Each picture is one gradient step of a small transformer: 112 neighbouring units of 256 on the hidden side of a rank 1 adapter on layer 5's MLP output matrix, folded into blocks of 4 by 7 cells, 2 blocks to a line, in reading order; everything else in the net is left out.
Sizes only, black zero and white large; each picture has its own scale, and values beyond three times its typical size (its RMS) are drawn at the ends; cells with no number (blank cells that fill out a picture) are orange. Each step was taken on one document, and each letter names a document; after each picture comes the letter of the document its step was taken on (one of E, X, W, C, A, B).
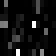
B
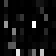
B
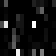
B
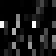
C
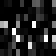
C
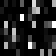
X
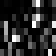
C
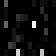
B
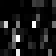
C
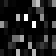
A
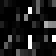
A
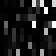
X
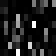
B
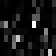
C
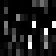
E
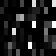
X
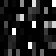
X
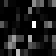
A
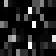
A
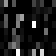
B
